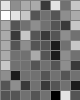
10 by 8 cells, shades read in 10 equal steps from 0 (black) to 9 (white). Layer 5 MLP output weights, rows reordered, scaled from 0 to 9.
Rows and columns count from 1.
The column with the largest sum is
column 1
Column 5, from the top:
2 4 4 2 3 3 4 3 2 4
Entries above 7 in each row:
2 2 0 0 0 0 0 0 0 1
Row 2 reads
9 8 7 3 4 3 5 6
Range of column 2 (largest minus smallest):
7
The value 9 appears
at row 2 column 1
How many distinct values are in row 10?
4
